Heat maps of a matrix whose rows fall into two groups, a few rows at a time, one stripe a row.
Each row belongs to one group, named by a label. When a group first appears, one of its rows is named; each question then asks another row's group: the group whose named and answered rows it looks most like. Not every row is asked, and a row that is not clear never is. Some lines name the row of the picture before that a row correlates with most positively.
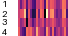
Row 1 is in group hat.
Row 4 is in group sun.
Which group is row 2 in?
hat
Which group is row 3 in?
hat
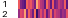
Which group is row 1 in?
sun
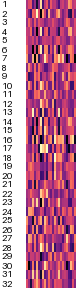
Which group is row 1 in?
sun
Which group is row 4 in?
sun
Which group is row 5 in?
hat
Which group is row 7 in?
hat
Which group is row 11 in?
sun
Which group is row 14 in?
sun
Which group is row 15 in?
sun
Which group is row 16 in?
hat
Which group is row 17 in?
hat
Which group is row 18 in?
hat
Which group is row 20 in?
hat
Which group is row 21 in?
hat
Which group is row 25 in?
sun
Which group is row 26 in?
hat
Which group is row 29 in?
hat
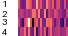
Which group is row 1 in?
sun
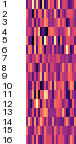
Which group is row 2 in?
sun
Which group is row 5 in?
sun
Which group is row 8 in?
sun
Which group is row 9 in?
sun
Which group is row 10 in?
hat
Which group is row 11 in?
hat
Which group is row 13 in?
hat
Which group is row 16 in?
hat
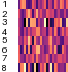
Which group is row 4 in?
hat
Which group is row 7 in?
sun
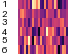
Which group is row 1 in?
hat
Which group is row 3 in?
sun
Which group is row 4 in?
hat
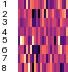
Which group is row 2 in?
hat
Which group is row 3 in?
hat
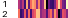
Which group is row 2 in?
hat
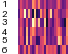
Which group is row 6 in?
hat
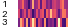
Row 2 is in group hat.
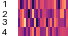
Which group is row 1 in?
hat
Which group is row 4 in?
sun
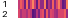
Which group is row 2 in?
hat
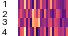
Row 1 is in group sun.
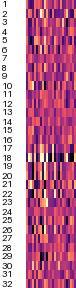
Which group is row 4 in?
hat
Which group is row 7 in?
sun
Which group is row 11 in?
hat
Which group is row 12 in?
hat
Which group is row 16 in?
sun
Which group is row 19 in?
sun
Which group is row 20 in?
sun
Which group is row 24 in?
sun
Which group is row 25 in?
hat
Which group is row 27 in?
hat
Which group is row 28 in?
hat
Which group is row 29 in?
hat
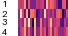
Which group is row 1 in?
hat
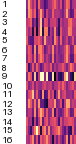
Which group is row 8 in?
hat
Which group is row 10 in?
hat
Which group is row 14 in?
sun
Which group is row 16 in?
hat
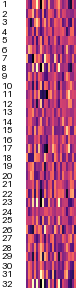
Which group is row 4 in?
hat
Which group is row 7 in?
sun
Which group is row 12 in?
sun
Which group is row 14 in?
sun
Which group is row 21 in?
hat
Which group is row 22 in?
hat
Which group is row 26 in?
sun
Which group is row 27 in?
sun
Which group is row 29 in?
sun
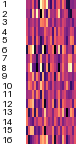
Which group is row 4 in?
hat
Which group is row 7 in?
sun
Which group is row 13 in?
hat
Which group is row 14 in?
sun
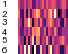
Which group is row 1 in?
hat
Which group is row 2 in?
hat
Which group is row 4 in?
hat
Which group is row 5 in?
sun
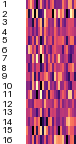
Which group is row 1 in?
sun
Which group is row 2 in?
hat
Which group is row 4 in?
sun
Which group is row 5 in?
hat
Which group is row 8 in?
hat
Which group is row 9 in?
hat
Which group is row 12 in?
sun
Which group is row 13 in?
sun
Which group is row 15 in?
sun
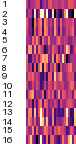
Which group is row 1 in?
hat
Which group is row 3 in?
sun
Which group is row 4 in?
sun
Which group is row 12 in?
sun
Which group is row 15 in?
hat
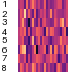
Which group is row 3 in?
sun
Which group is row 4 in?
hat
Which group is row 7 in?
hat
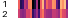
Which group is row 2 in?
hat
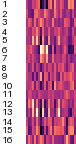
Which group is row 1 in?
hat
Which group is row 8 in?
hat
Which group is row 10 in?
hat
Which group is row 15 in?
hat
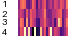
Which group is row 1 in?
sun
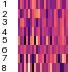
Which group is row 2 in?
hat
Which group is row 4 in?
sun
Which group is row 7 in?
hat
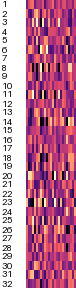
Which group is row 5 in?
hat
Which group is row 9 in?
sun
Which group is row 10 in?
hat
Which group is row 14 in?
hat
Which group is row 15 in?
hat
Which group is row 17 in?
sun
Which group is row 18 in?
hat
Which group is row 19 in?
hat
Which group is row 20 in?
hat
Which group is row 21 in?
sun
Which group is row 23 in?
sun
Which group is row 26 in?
hat
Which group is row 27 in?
sun
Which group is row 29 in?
sun
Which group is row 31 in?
sun
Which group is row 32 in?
hat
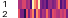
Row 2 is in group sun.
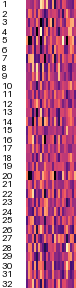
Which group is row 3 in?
hat
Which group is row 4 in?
sun
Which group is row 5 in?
hat
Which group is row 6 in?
hat
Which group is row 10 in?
sun
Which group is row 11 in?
hat
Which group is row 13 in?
sun
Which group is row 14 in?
sun
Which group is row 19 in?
hat
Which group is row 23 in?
hat
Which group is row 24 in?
sun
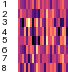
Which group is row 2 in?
hat
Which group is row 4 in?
hat
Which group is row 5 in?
hat
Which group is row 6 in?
sun
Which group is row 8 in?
hat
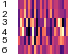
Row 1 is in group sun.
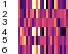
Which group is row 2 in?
sun
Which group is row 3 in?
hat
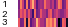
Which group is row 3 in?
hat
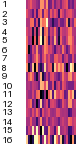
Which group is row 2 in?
sun
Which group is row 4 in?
sun
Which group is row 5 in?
sun
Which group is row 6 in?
hat
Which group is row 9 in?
sun
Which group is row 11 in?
hat
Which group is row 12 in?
sun
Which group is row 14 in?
sun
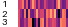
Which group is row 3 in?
hat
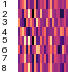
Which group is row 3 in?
sun
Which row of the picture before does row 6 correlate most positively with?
2
